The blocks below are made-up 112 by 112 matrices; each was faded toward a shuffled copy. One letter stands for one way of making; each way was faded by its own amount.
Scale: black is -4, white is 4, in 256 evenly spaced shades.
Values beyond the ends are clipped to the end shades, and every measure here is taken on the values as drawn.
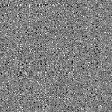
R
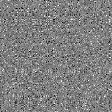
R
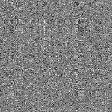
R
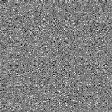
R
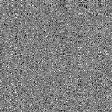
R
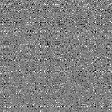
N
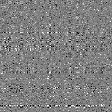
N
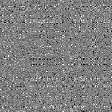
N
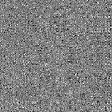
R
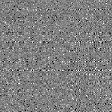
N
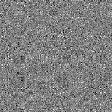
R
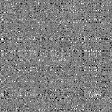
N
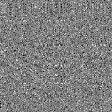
R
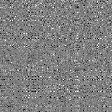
N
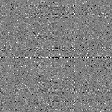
N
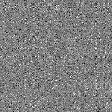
R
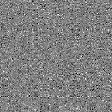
R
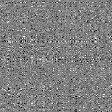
N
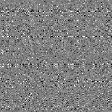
N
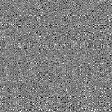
N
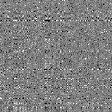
N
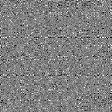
N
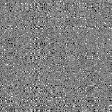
N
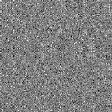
R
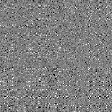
N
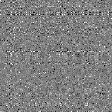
N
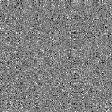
R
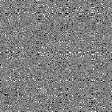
N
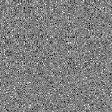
R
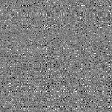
N
